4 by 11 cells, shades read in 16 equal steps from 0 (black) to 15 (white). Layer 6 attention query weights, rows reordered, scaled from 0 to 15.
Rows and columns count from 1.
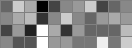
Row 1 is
6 12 10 0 4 8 9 12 4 6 8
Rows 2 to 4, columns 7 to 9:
8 6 9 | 9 6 6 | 7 7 14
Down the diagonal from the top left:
6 10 2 15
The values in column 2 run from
5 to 12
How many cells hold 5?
2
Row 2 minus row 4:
0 5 6 -12 -1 3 1 -1 -5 3 -3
